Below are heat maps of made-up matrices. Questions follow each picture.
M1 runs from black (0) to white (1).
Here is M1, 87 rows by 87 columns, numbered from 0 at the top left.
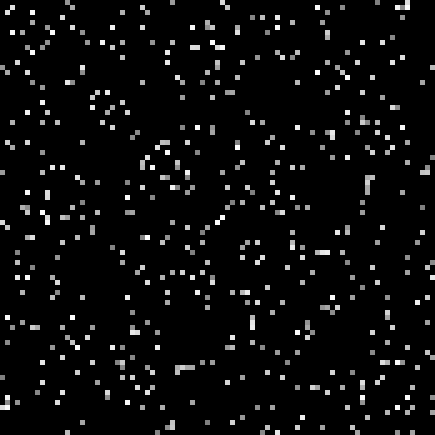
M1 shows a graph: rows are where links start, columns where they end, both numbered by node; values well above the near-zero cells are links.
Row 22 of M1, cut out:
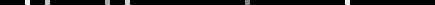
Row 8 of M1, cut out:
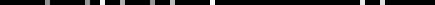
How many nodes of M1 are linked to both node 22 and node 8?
1
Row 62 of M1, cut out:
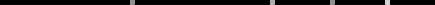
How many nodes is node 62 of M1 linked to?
4
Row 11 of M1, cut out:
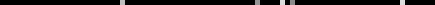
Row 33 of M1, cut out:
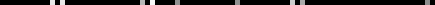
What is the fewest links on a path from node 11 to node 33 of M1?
2
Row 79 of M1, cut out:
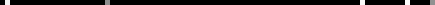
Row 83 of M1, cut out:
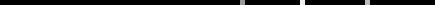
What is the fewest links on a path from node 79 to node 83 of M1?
4
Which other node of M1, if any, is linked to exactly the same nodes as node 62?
node 27
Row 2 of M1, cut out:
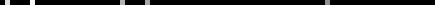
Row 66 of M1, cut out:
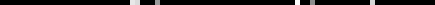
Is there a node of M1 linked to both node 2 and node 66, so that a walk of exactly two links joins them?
no
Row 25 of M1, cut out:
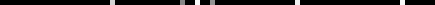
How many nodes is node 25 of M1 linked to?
6
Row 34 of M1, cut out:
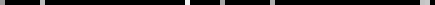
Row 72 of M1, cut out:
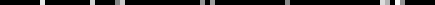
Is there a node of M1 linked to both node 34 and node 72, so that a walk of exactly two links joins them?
yes
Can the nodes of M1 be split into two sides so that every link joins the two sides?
no
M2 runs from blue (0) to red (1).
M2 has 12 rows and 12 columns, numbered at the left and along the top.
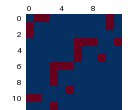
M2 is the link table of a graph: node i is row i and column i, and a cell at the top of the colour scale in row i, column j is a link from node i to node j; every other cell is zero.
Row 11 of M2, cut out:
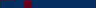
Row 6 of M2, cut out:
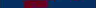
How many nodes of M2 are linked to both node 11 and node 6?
1
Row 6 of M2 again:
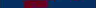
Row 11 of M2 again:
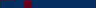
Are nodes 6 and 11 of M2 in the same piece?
yes
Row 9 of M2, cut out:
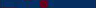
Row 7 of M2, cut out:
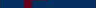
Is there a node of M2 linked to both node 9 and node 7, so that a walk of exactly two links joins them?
no
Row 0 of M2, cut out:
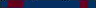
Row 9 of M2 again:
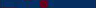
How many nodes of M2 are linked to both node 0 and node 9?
0
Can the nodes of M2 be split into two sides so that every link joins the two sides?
no
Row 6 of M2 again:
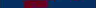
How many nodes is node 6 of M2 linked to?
3
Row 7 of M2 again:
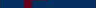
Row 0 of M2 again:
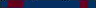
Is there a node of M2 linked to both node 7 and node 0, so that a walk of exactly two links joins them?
no
